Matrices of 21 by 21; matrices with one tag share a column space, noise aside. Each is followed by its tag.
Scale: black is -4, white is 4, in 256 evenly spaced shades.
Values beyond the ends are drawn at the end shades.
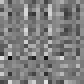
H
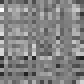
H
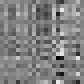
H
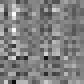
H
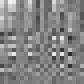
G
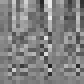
G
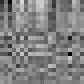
G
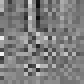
G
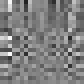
G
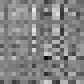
H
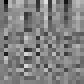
G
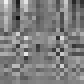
G
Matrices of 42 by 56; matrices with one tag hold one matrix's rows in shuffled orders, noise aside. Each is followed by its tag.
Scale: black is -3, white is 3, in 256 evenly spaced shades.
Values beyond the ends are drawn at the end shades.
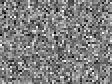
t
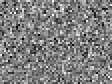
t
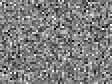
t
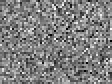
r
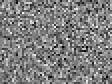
r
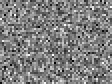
t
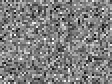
t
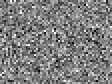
t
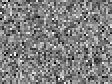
t
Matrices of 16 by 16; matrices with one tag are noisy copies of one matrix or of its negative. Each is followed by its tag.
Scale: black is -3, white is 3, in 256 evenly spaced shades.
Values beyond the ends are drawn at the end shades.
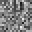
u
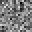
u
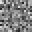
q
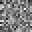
q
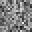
u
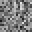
u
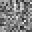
u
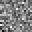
q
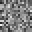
q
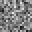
u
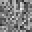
u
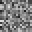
q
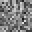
u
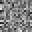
q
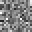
q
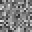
q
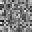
q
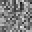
u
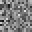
q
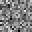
q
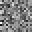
q
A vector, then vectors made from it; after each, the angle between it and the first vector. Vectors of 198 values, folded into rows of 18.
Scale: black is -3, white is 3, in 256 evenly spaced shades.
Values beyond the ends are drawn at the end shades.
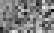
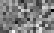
nearly parallel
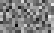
orthogonal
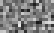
partly opposed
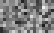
nearly parallel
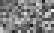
nearly opposite
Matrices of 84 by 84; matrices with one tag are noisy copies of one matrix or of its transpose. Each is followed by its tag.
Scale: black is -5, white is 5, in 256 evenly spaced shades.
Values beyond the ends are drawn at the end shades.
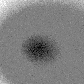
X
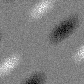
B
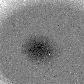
X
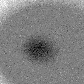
X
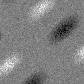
B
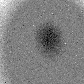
X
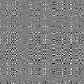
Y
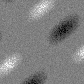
B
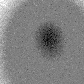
X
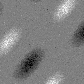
B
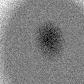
X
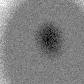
X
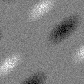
B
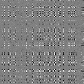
Y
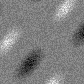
B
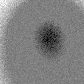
X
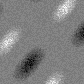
B
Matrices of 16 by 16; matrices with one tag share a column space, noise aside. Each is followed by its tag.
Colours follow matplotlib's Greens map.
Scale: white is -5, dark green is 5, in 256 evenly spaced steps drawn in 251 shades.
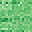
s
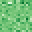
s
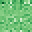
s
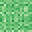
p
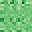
s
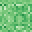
p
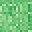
p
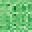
p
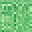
p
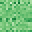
s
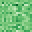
p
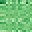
s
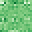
s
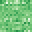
s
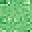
s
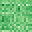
p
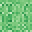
p
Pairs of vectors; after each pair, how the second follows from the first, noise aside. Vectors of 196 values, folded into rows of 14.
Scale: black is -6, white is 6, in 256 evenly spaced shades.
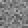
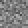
negated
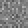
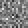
scaled up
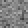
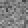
wrapped around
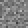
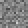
negated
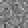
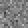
wrapped around
